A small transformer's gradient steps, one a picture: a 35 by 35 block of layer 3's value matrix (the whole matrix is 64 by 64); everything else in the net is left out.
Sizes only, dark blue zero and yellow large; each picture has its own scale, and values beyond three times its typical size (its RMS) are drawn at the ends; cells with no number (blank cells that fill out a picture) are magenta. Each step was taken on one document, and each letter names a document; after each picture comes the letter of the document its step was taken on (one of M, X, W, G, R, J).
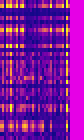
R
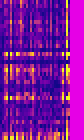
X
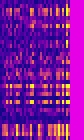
X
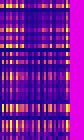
R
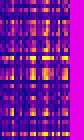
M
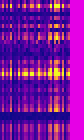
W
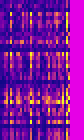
X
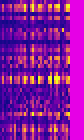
W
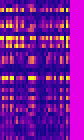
R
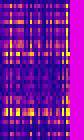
X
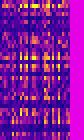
M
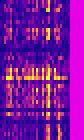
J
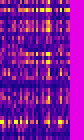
J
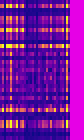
R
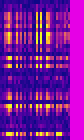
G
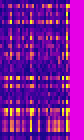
X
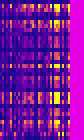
W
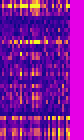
M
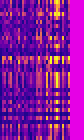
W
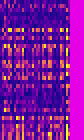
X
